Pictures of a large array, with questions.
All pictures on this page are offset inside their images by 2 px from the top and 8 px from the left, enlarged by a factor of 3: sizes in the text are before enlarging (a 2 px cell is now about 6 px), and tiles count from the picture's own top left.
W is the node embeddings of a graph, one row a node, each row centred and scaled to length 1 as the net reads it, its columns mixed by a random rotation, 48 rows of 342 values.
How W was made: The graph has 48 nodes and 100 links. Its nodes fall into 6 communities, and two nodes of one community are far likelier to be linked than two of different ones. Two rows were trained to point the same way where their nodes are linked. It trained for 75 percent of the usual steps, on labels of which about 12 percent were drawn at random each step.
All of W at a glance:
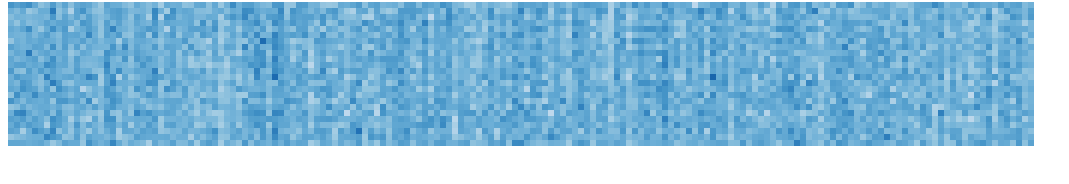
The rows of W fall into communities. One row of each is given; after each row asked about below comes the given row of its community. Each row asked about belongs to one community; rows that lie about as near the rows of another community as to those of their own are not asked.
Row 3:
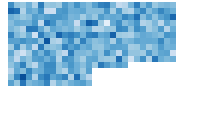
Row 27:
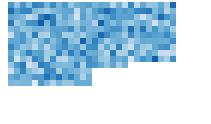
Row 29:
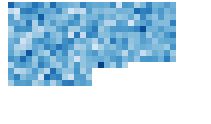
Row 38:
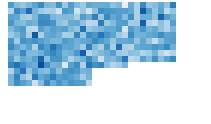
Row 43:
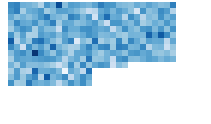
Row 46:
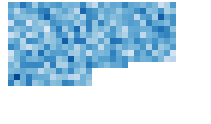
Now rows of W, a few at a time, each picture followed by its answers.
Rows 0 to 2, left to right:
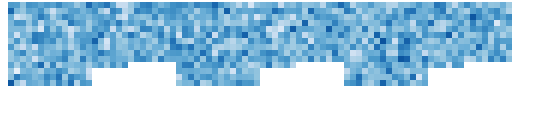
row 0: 29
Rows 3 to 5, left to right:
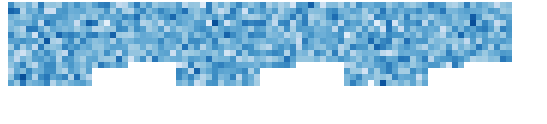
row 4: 43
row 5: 43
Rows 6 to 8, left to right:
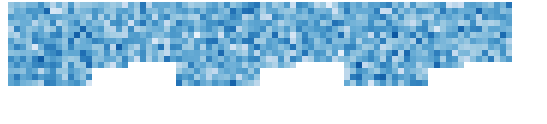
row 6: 38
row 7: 46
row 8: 27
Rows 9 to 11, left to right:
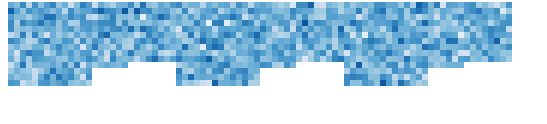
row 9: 27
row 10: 43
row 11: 46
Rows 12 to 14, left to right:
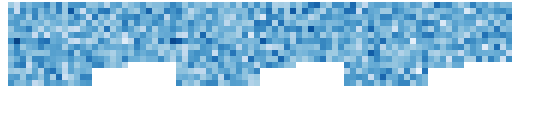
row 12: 38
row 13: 27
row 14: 3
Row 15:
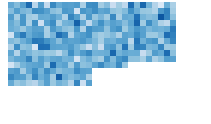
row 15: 43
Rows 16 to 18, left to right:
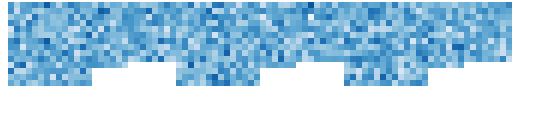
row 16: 29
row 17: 27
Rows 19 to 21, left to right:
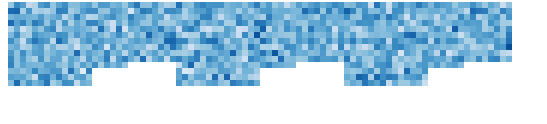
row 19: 3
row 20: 29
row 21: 3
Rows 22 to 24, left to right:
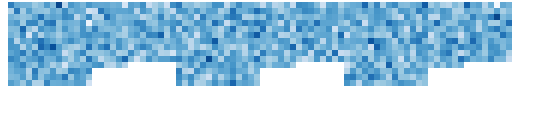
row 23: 29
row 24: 46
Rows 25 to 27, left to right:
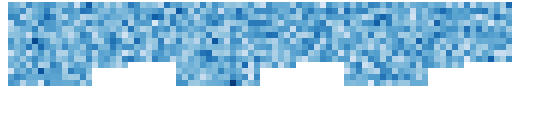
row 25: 46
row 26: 3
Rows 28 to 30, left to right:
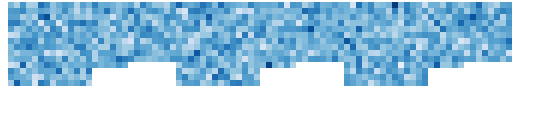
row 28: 43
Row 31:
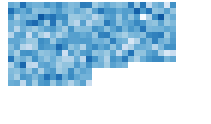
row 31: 27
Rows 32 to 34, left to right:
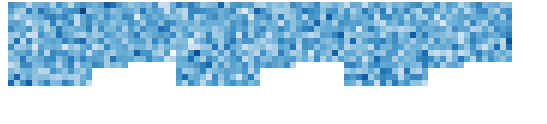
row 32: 46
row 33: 29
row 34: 38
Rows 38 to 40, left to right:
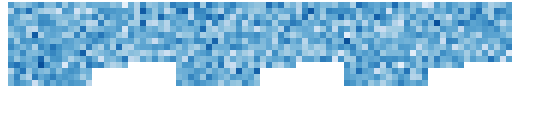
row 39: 3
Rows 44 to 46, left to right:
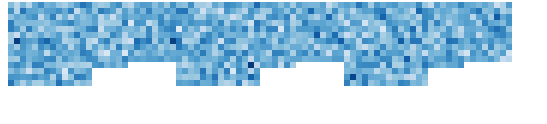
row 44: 38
